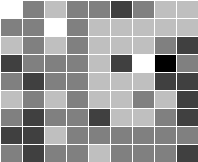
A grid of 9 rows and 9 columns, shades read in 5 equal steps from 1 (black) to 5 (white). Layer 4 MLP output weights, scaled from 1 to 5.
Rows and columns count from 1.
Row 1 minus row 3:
1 0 0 0 -1 -2 -1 1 2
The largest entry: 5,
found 3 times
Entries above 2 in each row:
8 9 8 6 6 8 6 7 7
